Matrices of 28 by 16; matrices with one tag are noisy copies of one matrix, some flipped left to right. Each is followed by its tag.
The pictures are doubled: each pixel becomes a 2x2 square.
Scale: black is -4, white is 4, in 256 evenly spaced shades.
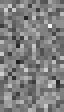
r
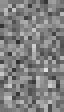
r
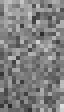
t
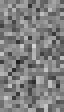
r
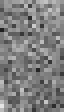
t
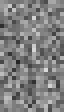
r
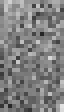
t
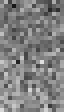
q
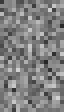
r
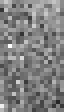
t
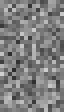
r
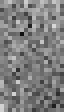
t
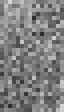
t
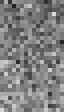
q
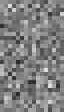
r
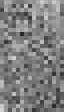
t
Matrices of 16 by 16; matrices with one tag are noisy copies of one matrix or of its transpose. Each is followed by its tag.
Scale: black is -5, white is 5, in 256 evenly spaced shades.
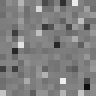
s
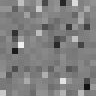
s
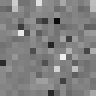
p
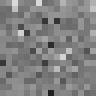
p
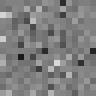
p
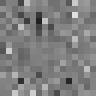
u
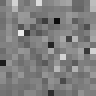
p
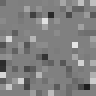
s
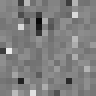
u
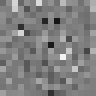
p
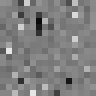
u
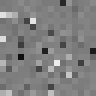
p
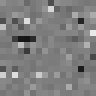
u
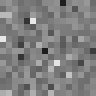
p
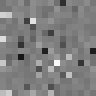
p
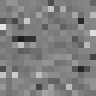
u
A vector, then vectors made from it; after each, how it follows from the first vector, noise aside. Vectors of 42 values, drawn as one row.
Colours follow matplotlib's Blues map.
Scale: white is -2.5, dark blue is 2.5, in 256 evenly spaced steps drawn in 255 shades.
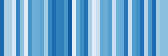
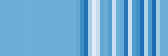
partly zeroed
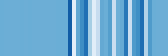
partly zeroed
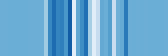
partly zeroed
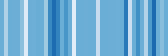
partly zeroed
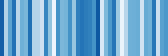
wrapped around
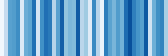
wrapped around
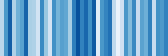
wrapped around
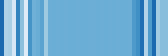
partly zeroed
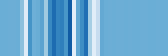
partly zeroed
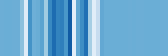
partly zeroed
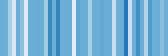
partly zeroed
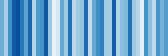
wrapped around
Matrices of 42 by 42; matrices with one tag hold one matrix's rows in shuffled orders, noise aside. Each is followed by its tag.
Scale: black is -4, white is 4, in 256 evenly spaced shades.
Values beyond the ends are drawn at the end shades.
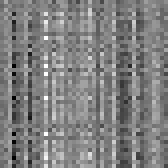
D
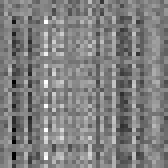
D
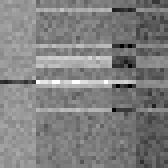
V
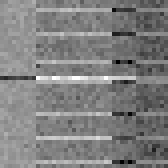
V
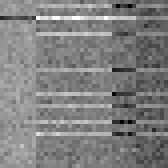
V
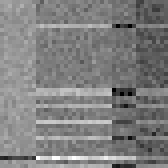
V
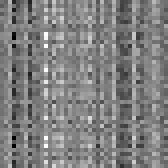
D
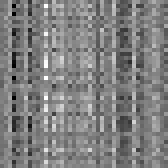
D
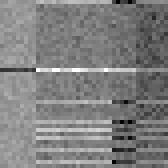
V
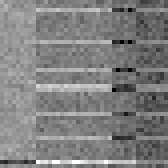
V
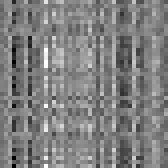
D
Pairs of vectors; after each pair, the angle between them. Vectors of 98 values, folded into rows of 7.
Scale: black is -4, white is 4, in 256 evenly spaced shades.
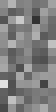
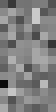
nearly opposite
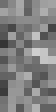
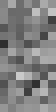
partly aligned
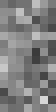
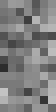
nearly opposite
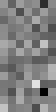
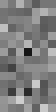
partly aligned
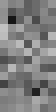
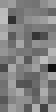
partly aligned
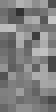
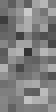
orthogonal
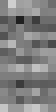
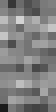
nearly opposite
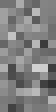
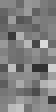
nearly opposite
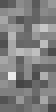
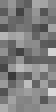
partly opposed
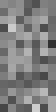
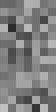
nearly opposite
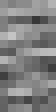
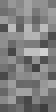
partly aligned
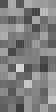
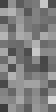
partly aligned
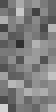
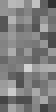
orthogonal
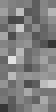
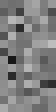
nearly opposite
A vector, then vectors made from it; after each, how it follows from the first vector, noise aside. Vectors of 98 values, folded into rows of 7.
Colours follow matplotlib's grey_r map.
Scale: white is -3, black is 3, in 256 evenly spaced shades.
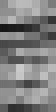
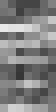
negated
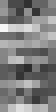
negated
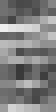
negated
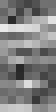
negated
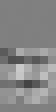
partly zeroed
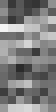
negated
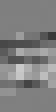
partly zeroed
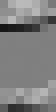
partly zeroed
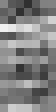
negated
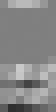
partly zeroed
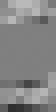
partly zeroed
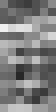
negated
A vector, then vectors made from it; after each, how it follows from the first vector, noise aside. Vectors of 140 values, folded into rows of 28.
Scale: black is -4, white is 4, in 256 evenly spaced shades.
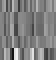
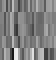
copied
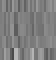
shrunk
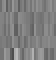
shrunk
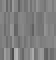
shrunk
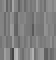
shrunk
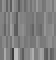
shrunk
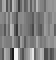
copied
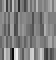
copied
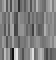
copied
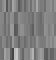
shrunk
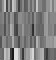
copied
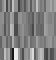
copied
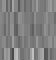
shrunk
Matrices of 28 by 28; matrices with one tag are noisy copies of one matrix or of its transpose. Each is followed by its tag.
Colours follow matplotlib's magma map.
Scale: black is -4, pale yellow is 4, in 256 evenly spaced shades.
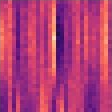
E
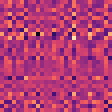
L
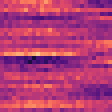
E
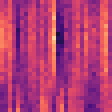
E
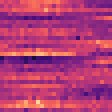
E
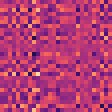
L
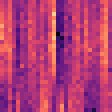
E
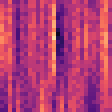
E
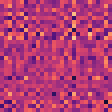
L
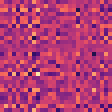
L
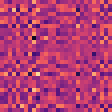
L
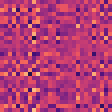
L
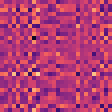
L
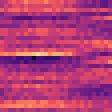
E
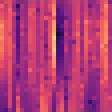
E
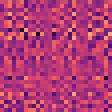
L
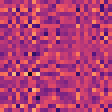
L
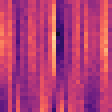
E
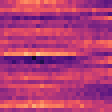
E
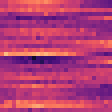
E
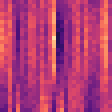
E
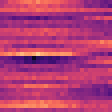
E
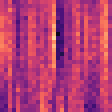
E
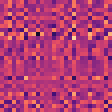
L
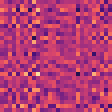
L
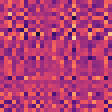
L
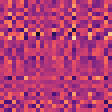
L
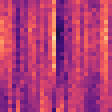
E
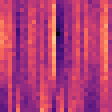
E
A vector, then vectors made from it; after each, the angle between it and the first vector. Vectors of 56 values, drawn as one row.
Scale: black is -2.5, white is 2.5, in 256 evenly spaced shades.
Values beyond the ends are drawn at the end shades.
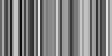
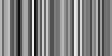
orthogonal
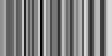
partly aligned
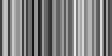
orthogonal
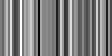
nearly opposite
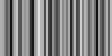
partly aligned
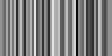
orthogonal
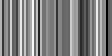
nearly opposite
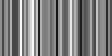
nearly opposite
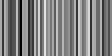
partly aligned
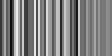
partly aligned
